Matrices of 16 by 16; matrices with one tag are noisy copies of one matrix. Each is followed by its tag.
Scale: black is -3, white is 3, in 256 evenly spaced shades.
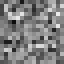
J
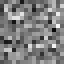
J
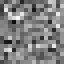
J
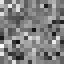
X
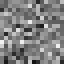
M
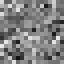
X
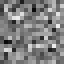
J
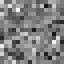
X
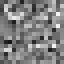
J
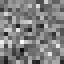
M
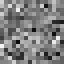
X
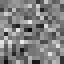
M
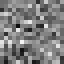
M
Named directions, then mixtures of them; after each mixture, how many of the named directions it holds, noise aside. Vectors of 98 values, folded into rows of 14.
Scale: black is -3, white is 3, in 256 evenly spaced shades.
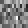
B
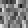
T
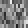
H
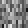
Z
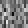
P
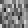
three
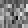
three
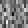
one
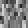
one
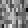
one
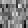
three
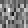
two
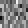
three
